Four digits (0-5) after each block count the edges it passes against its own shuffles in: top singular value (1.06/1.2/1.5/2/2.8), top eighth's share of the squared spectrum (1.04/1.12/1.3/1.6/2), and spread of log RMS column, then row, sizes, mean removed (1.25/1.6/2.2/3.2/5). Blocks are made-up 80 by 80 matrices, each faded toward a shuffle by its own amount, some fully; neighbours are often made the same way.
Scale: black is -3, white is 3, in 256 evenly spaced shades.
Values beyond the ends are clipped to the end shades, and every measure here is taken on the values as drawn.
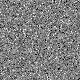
0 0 0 0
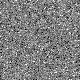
0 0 0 0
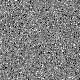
0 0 0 0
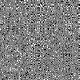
4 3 2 2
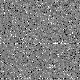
3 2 0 1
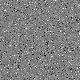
0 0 0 0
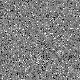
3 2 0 1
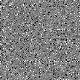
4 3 1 1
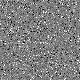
1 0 0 0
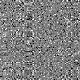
4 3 2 2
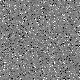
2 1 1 0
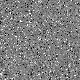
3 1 0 0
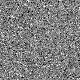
1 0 0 0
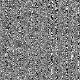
1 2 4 0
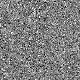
0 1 1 0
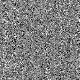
0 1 2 0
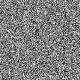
0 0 1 0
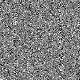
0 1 2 0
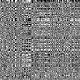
5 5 3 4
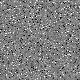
1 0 0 0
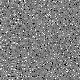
3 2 0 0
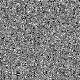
3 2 0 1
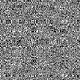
4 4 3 3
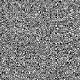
4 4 2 2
